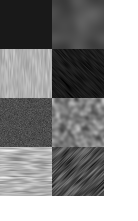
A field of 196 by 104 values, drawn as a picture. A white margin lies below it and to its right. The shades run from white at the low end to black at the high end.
It is made of 4 by 2 panels. Panel 1,1: very high, flat. Panel 1,2: high, smooth, faint in contrast. Panel 2,1: low, streaked downward, faint in contrast. Panel 2,2: very high, slanting down to the right, faint in contrast. Panel 3,1: high, fine-grained, faint in contrast. Panel 3,2: middling, blotchy. Panel 4,1: low, streaked across. Panel 4,2: high, slanting up to the right.
